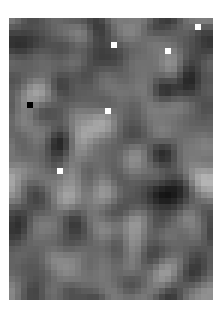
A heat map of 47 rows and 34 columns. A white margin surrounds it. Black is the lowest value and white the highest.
Average level on the scale: 40%. Grain: blotchy. Mirror symmetry: none. Stripes: none. Lone odd cells: 6, 5 higher and 1 lower than their neighbours.
